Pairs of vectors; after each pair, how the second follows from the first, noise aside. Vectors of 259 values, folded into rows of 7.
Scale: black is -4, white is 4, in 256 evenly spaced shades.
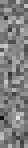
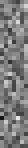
sign-scrambled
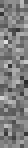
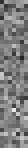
wrapped around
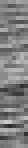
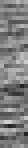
copied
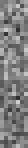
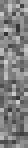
copied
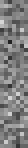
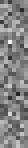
sign-scrambled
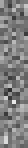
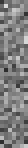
wrapped around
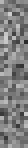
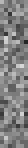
sign-scrambled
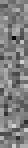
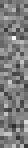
sign-scrambled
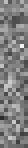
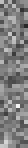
wrapped around
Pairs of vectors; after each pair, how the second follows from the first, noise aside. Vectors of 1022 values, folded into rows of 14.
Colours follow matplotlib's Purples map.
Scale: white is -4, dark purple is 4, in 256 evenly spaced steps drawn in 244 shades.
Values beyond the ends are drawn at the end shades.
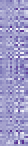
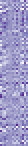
wrapped around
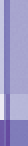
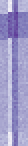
wrapped around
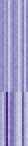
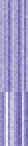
negated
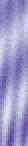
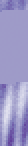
partly zeroed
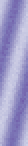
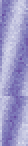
wrapped around
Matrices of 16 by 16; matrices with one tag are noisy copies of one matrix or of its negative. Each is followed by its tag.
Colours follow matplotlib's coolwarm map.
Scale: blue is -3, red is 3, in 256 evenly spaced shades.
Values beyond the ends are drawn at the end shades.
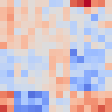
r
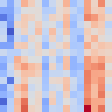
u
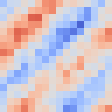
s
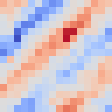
s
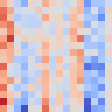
u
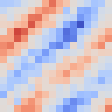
s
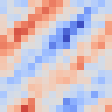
s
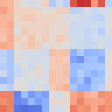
r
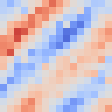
s
